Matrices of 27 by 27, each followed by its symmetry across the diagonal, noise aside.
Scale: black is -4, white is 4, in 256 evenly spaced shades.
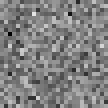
neither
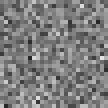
neither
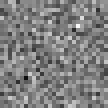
antisymmetric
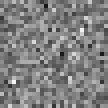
neither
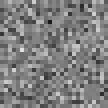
antisymmetric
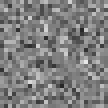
antisymmetric
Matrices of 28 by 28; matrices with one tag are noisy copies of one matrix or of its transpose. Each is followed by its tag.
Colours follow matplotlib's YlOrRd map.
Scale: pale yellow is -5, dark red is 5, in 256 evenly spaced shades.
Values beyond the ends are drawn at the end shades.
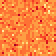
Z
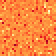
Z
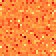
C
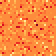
C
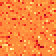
Z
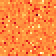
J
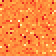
C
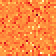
J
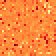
Z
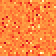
J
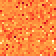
J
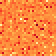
C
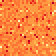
C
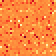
C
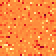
Z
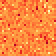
Z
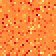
J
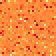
C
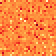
C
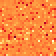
J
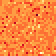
J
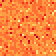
C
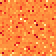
C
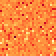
J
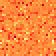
J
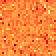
Z
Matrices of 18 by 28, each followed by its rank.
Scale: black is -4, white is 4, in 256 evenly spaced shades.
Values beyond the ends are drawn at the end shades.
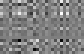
two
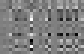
two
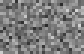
full rank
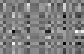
two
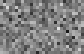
full rank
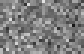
full rank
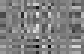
two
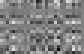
two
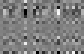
two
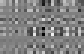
two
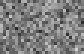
full rank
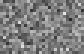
full rank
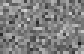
full rank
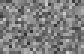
full rank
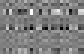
two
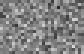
full rank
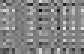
two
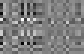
two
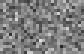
full rank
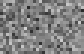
full rank
